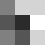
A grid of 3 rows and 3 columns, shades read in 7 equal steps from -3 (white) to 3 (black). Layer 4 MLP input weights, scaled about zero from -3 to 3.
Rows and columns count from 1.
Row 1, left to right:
0 -2 -2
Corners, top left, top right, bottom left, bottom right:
0 -2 0 -2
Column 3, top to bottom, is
-2 -3 -2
